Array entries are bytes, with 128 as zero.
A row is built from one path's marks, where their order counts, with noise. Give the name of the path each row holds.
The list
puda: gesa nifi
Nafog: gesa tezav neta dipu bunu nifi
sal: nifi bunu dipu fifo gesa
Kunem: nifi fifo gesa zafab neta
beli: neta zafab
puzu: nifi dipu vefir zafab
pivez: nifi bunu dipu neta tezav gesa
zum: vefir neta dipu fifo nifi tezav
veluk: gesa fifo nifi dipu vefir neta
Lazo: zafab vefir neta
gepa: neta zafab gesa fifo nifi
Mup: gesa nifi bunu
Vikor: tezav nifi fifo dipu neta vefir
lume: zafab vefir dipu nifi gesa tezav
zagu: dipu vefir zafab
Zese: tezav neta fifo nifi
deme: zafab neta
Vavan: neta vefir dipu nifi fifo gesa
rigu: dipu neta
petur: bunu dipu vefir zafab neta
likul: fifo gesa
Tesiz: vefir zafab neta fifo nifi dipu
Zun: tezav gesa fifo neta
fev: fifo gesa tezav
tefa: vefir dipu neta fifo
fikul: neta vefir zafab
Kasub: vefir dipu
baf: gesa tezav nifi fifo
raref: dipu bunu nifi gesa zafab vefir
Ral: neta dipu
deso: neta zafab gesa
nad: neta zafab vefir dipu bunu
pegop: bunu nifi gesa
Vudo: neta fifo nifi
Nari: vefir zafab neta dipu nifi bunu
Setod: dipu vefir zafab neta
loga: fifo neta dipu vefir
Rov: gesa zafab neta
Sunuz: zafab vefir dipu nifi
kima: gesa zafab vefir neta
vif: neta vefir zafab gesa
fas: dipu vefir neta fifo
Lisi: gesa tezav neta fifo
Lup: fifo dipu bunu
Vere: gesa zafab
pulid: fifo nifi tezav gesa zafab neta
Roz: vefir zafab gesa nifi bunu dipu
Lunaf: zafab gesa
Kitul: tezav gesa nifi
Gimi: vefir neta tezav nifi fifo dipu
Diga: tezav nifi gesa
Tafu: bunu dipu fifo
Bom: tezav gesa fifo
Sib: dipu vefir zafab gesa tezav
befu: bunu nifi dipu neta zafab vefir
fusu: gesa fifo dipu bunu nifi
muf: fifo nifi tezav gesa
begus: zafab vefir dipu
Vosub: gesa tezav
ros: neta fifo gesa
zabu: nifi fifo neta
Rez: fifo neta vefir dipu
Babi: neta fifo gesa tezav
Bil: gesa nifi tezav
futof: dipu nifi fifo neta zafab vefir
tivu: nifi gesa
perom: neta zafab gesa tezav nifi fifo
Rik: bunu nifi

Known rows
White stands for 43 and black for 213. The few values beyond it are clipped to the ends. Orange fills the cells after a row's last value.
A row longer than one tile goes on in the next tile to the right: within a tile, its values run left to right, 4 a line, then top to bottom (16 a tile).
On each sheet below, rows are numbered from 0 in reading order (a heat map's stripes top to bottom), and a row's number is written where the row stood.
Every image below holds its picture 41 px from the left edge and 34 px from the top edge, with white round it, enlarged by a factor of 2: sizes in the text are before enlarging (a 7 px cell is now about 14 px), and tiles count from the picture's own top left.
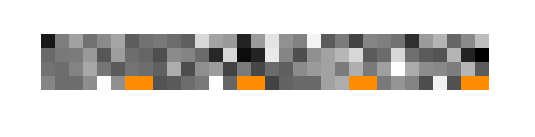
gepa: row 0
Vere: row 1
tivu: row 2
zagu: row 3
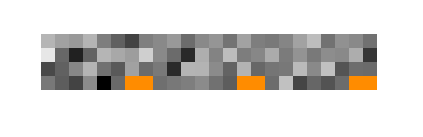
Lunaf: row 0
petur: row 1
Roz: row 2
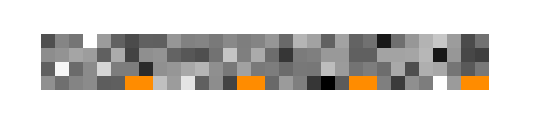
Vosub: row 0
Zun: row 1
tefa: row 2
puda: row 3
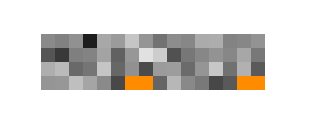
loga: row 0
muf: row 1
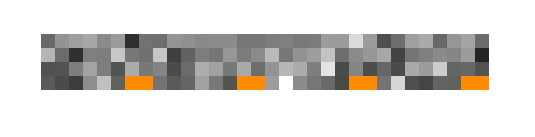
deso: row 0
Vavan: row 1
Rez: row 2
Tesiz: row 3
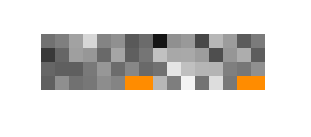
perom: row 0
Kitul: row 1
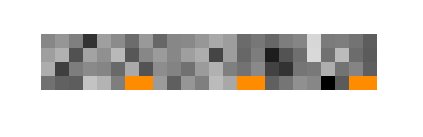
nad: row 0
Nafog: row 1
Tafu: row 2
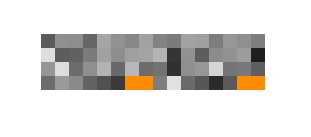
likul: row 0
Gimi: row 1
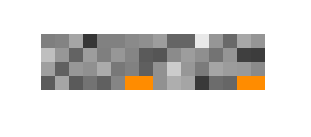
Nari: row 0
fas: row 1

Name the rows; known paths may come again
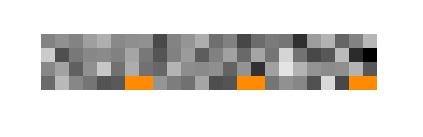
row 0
muf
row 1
Babi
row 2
zagu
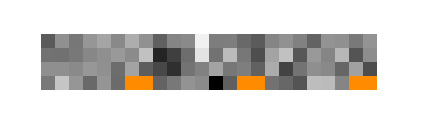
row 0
pulid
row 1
Tafu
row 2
nad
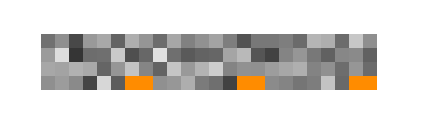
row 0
Setod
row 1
Diga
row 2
raref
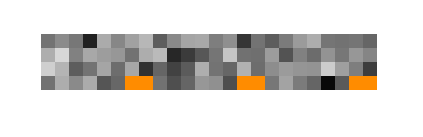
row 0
Lup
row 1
ros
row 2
zum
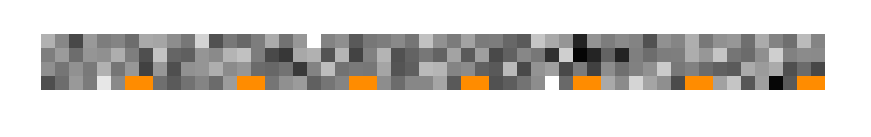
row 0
puzu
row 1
sal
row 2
Lisi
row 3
veluk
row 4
Vere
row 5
Vikor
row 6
begus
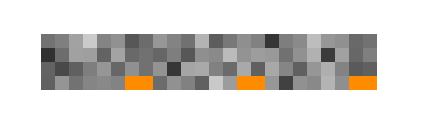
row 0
perom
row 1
Kunem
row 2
fusu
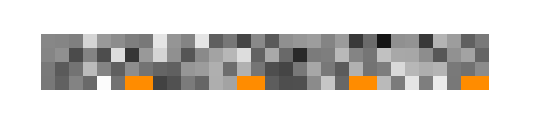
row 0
Rov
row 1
tivu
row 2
deso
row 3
Kitul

